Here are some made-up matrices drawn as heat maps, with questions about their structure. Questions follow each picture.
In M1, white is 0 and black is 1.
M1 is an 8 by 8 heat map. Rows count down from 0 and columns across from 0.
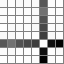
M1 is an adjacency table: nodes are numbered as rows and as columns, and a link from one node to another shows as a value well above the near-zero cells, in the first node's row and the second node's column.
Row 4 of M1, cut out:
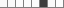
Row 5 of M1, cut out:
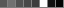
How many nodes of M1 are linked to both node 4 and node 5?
0
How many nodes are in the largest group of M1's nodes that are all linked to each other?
2
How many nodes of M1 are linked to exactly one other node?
7
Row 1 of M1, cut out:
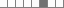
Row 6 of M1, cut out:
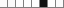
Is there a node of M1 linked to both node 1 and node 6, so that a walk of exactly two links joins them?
yes
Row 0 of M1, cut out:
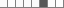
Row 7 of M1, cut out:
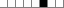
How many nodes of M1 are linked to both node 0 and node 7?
1
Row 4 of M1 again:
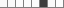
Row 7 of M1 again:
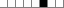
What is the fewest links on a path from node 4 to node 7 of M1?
2
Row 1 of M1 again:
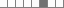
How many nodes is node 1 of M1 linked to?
1
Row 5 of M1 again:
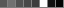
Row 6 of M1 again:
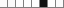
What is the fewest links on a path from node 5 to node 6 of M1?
1
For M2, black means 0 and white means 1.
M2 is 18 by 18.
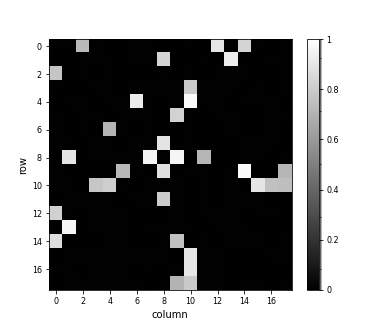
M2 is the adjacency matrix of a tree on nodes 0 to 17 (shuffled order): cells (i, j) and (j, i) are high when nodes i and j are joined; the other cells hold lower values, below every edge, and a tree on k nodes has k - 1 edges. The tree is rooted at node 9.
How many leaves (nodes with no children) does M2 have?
10
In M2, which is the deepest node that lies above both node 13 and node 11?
8
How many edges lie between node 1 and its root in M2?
2
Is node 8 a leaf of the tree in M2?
no
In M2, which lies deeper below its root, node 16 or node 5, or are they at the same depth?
node 16
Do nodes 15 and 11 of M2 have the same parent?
no
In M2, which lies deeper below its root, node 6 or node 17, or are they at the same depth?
node 6
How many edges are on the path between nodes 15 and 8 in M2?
4
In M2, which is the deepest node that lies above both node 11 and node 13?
8
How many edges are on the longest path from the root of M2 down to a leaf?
4
